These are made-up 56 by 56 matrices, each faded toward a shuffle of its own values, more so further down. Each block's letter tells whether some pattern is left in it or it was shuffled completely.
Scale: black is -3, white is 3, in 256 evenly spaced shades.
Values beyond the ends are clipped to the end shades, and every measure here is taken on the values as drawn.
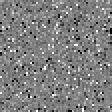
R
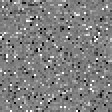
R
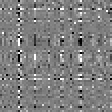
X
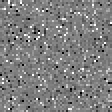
R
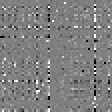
X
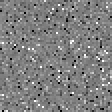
R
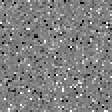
R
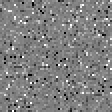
R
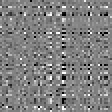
X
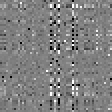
X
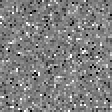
R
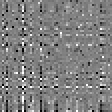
X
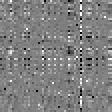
X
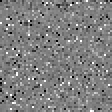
R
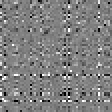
X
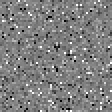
R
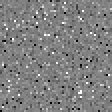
R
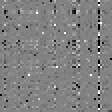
X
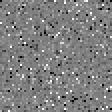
R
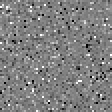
R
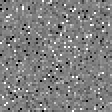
R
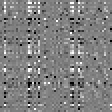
X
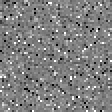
R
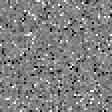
R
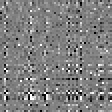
X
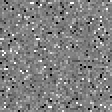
R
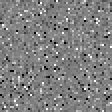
R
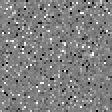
R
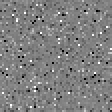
R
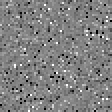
R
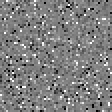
R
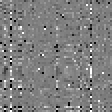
X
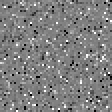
R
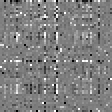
X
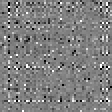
X
